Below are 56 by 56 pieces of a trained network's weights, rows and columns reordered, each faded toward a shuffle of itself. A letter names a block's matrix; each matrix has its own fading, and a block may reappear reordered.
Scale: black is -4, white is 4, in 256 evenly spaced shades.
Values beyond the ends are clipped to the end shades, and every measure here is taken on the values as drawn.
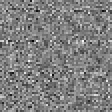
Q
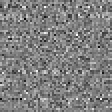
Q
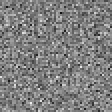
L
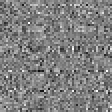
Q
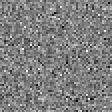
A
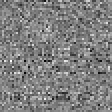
Q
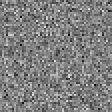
Q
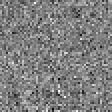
A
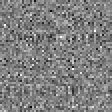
A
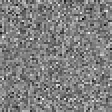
L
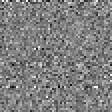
Q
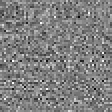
Q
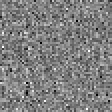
A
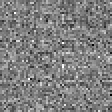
A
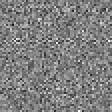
Q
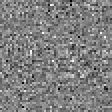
A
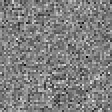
L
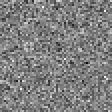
L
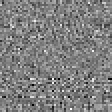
Q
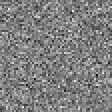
L
